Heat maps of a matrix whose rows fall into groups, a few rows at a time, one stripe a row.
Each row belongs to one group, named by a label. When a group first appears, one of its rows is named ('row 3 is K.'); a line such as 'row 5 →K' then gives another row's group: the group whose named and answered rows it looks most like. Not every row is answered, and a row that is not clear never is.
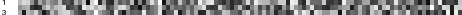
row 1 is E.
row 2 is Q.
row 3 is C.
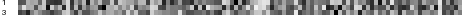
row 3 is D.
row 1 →D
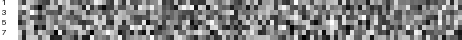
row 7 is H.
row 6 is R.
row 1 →C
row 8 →D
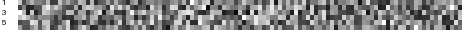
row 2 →Q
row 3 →R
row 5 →D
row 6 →H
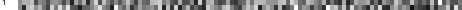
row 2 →C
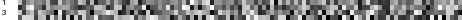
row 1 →H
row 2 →C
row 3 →H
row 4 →E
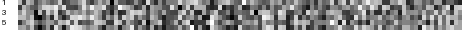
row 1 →H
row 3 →R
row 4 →R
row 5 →C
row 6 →R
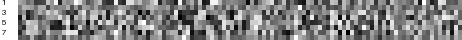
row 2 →E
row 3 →Q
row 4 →Q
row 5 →D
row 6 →D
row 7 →C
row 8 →C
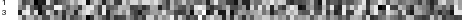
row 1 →R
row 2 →Q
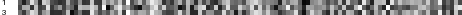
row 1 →D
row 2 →Q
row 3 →D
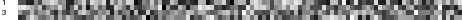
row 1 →Q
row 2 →E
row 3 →H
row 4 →C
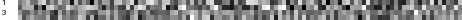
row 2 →R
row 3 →H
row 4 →H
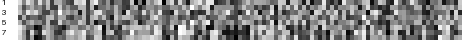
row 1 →E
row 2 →H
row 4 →Q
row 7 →R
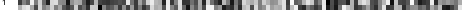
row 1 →E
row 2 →E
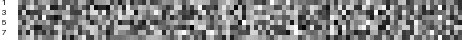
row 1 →H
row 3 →Q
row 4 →D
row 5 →H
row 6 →Q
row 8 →E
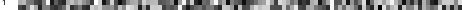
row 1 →R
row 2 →D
